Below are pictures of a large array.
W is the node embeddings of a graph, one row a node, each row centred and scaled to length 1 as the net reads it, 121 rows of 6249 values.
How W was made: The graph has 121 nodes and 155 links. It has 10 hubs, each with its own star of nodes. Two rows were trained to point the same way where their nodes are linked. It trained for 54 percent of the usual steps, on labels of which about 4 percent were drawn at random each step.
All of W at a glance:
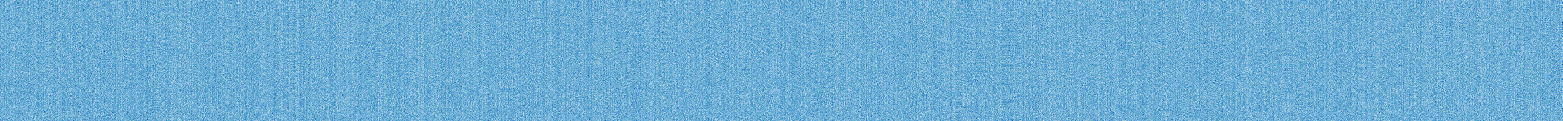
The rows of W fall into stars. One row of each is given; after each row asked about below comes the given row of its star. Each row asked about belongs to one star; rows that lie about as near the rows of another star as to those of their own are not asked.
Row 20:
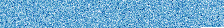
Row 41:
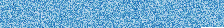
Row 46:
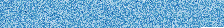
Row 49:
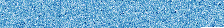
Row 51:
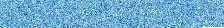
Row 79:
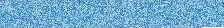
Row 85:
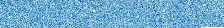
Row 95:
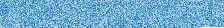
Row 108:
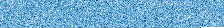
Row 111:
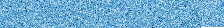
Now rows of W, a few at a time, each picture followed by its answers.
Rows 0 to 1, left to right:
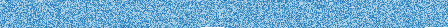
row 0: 49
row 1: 85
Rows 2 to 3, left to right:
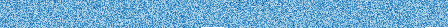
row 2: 85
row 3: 95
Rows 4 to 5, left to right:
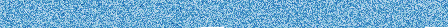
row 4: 51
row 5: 111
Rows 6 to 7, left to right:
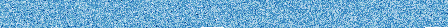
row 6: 85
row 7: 108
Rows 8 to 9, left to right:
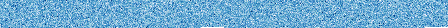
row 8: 85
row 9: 20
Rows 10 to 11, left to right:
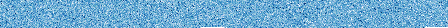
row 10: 20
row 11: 111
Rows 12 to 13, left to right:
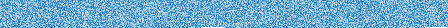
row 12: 41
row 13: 46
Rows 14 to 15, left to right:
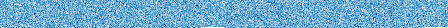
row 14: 41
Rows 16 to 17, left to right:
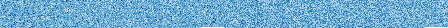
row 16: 85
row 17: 49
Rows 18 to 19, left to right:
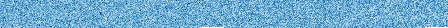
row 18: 95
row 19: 41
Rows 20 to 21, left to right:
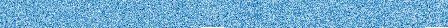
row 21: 46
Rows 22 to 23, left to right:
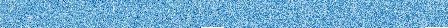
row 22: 108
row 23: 46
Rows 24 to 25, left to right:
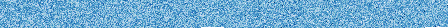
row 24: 108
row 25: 46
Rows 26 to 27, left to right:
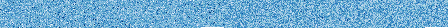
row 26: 49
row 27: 111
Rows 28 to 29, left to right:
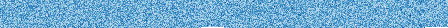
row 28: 51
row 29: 108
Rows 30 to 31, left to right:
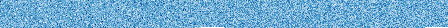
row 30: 46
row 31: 51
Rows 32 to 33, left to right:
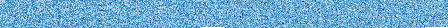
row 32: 49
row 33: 111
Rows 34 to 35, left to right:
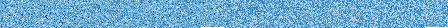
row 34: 85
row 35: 108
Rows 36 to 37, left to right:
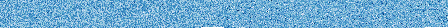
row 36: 46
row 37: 79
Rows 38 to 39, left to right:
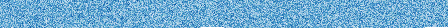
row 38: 111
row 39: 51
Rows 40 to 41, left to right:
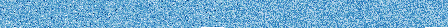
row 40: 79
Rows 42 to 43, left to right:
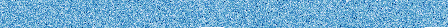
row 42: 49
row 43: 49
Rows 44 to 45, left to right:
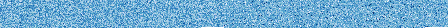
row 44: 95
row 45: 51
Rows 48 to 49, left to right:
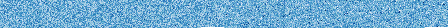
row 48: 49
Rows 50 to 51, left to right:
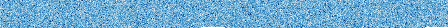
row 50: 51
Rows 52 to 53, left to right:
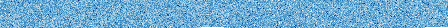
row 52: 95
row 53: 20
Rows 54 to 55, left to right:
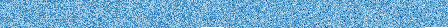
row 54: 85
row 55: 51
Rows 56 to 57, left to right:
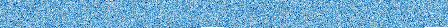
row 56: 41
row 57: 108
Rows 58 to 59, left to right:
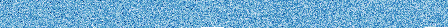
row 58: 46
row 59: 111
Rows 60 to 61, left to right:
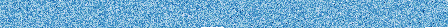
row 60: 41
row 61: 46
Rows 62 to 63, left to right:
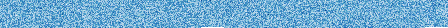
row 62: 41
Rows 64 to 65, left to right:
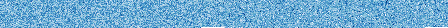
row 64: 46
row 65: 79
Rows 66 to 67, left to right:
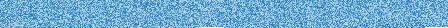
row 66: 46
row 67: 41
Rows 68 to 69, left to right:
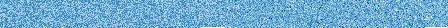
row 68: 20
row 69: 111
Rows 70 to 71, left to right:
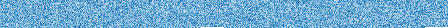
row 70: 85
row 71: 41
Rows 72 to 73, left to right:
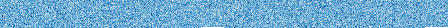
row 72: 49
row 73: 85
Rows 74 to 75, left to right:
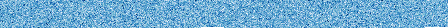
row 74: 46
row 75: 108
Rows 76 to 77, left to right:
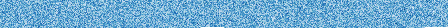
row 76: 49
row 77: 111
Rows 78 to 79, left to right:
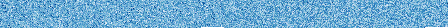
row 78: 85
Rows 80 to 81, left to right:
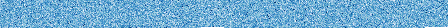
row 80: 49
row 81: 111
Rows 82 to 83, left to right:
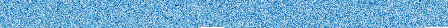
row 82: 95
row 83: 46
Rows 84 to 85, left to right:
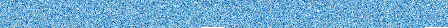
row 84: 79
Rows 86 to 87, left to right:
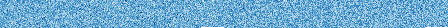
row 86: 108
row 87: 51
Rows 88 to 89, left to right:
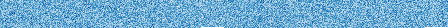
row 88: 85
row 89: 20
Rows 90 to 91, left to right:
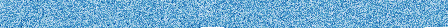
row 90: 20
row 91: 20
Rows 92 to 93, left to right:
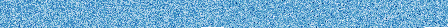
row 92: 51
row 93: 108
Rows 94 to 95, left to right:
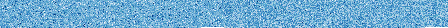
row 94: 79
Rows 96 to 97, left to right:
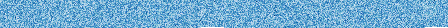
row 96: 95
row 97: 108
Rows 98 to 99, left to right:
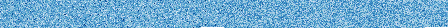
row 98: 108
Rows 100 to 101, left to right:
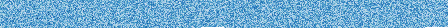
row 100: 20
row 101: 51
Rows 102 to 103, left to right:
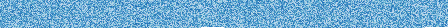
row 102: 79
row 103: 95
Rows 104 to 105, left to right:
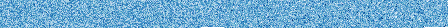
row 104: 79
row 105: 108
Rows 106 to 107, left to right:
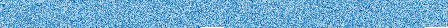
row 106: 49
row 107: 49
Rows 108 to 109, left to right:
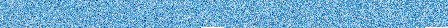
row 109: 41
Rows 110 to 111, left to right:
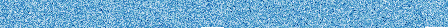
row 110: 41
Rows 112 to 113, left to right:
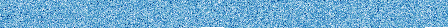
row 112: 79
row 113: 85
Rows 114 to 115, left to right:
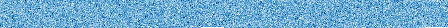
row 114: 20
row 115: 46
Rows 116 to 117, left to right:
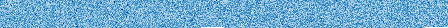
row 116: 41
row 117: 95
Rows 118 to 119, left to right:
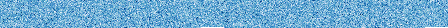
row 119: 46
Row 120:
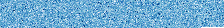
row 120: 79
